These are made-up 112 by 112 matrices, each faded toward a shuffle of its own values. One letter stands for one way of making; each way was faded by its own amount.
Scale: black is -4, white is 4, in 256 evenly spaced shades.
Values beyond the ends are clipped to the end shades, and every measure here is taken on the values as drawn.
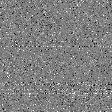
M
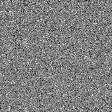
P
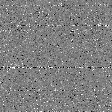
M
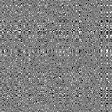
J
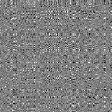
J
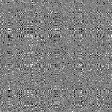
J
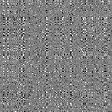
J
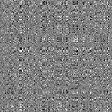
J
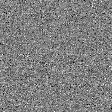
P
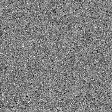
P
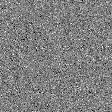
P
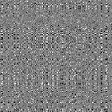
J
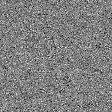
P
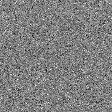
P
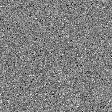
P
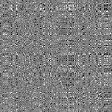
J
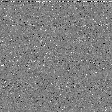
M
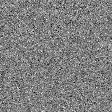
P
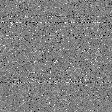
M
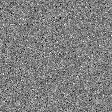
P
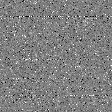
M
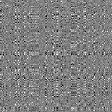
J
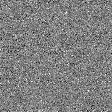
P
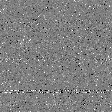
M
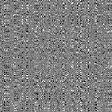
J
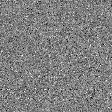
P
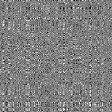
J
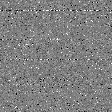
M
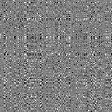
J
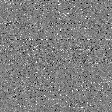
M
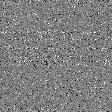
M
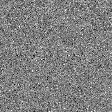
P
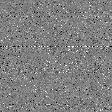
M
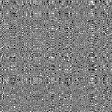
J
